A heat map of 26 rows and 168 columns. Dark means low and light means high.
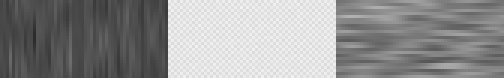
It is made of 1 by 3 panels. Panel 1,1: low, streaked downward, faint in contrast. Panel 1,2: very high, checkered, faint in contrast. Panel 1,3: middling, streaked across.
